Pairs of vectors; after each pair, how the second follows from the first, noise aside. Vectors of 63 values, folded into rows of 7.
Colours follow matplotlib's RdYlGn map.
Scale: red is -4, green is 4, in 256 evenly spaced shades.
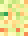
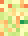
reversed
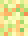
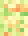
sign-scrambled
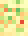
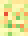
reversed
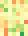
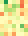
reversed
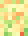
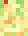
reversed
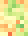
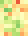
reversed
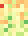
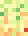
reversed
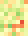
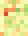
reversed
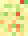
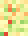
reversed
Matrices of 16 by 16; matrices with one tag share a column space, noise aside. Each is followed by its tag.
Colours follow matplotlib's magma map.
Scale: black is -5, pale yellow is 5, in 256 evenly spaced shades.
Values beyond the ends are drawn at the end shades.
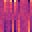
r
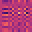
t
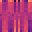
r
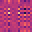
t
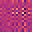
t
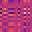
t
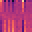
r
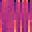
r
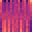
r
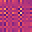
t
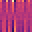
r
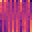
r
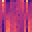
r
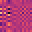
t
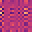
t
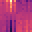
r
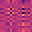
t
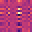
t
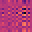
t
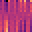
r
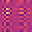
t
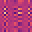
t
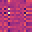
t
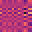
t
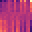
r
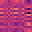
t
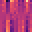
r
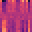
r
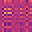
t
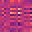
t
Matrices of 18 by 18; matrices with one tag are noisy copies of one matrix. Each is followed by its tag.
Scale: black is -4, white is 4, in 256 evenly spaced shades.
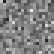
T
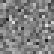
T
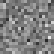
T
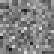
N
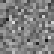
T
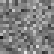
N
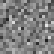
T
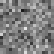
N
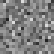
T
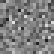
T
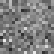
N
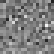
T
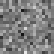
N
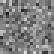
N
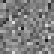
T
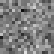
N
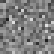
T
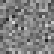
T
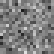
N
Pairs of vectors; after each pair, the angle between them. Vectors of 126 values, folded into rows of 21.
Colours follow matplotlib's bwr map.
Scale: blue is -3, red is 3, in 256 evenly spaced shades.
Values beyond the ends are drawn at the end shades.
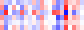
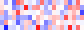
orthogonal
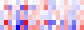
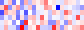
partly aligned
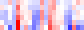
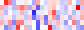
partly aligned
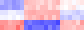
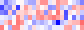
partly aligned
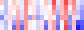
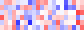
partly opposed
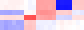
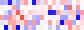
orthogonal
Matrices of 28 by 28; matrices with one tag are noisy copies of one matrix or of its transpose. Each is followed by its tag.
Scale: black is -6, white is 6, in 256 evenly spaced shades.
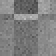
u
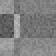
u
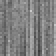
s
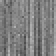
s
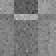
u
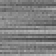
s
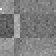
u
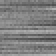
s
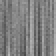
s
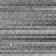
s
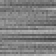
s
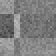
u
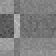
u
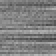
s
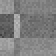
u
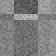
u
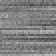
s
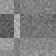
u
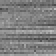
s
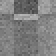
u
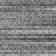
s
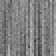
s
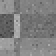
u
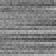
s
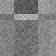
u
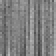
s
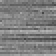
s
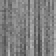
s
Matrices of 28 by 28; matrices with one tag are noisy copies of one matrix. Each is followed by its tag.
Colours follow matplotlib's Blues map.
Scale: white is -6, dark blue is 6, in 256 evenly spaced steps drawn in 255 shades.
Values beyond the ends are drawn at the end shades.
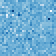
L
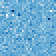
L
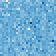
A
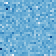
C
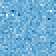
L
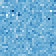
L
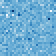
L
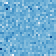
C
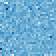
C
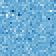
L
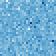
A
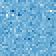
L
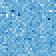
L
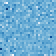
C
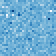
L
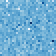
A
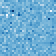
L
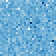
A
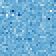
L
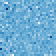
C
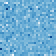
C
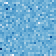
C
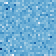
C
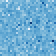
A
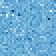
L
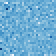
C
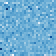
C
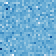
C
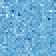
L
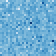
A
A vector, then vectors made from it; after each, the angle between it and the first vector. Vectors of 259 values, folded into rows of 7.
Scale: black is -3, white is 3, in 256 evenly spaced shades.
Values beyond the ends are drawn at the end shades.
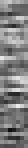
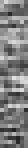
nearly parallel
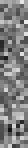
orthogonal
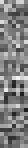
partly aligned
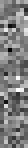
partly aligned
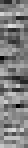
nearly opposite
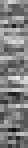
nearly parallel
